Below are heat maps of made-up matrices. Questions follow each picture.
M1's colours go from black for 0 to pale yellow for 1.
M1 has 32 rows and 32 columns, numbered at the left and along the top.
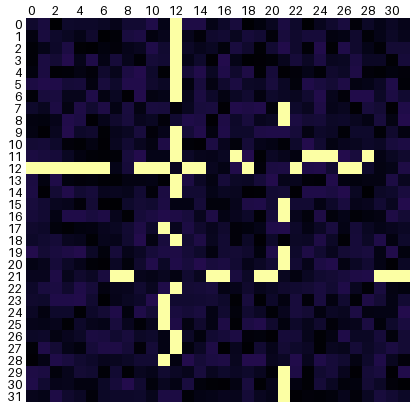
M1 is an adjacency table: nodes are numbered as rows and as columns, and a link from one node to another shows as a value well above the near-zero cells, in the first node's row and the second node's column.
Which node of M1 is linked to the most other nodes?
node 12
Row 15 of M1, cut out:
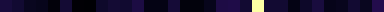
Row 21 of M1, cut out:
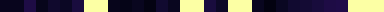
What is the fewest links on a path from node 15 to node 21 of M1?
1
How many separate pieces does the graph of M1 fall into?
2
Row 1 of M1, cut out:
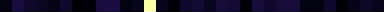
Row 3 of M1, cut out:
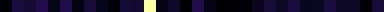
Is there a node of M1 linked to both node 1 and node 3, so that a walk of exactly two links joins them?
yes
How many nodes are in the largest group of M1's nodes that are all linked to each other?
2
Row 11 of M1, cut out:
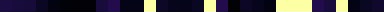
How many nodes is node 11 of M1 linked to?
6
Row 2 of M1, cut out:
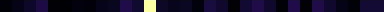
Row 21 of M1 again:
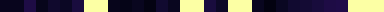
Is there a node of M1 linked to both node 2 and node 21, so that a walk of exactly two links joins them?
no
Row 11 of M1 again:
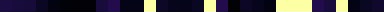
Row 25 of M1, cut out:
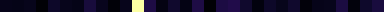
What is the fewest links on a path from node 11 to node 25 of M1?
1
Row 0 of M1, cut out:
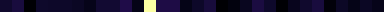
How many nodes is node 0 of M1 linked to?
1
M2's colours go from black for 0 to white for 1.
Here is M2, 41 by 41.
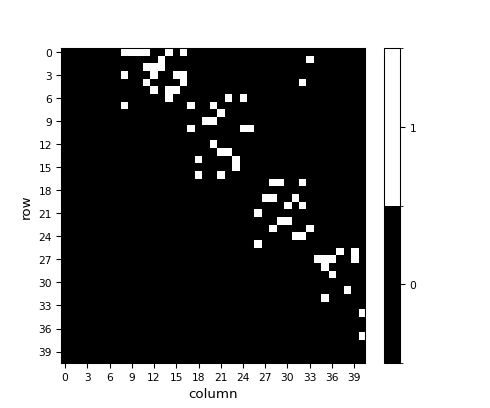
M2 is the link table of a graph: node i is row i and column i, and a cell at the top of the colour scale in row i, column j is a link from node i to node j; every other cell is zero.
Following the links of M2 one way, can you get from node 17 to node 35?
yes
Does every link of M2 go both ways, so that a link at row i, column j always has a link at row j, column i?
no
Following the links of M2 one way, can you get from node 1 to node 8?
no
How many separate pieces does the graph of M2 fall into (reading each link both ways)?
1
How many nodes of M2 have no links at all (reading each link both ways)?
0
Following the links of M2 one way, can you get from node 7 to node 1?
no
